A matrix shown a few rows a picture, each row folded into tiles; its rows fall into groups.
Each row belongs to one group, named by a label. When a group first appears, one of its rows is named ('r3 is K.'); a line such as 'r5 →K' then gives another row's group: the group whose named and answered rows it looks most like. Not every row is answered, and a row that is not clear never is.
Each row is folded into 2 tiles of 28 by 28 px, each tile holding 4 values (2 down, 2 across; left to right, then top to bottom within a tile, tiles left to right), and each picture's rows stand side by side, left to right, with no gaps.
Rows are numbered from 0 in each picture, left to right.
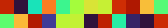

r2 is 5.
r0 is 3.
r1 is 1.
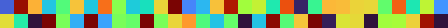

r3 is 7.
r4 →5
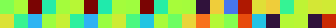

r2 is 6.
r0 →6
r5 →1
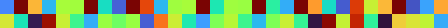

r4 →6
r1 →6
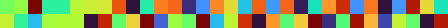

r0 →6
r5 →3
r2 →3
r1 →1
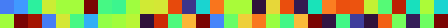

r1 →6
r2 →1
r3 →3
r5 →3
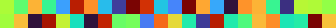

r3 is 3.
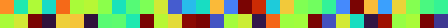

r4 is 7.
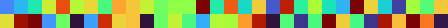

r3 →6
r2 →7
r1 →5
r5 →5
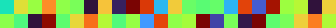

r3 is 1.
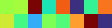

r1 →3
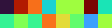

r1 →6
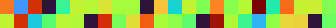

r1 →1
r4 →6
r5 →7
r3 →1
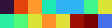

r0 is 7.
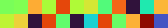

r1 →5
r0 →1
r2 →3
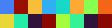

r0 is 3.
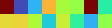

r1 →6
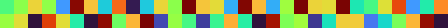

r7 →3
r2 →3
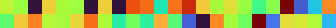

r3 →5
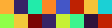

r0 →3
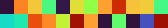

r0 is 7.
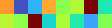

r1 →6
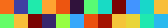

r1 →5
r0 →3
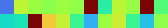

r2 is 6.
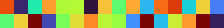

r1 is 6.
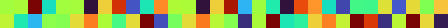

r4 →5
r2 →3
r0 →6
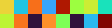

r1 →5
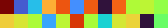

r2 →7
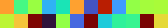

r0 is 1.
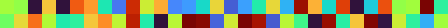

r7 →6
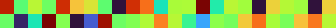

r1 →5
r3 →6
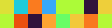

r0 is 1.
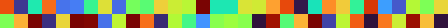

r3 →6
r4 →1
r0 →3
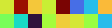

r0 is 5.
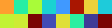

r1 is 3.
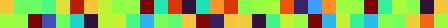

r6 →6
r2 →6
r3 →3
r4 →7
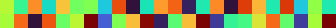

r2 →3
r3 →3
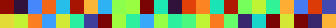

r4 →5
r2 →6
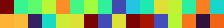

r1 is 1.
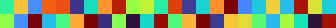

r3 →3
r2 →5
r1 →3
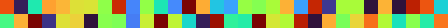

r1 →7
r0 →3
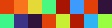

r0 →5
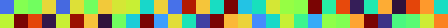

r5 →6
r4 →7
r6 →3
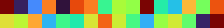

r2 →6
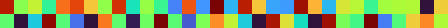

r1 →5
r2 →5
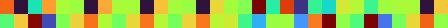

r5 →5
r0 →3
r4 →6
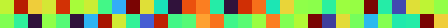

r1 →5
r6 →6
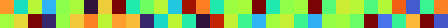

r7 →3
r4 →6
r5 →6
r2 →7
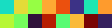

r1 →3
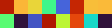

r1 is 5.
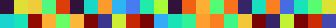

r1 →3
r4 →3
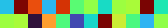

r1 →5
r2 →6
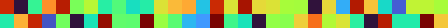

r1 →5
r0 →3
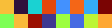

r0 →3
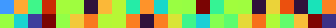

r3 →6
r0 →1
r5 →3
